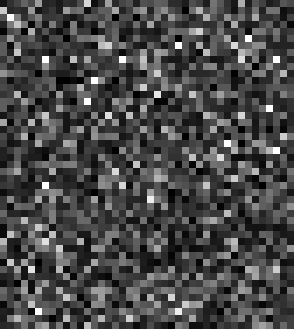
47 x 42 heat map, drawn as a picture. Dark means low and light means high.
On average the colour sits 30% of the way up the scale. No single row or column stands out from its neighbours. The halves do not mirror each other. The grain is fine, like static. The values are skewed, with a long tail toward high values. There is no overall slope. No seam splits the table.
